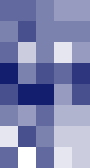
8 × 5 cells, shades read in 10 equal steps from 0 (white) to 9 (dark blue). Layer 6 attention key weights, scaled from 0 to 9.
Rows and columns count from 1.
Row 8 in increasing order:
0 1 2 6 6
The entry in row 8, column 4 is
1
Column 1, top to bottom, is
6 5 6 9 7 5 1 6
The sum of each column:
45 40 48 26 35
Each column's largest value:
9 9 9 6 8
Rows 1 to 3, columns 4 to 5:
4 4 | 5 5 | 1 4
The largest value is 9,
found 3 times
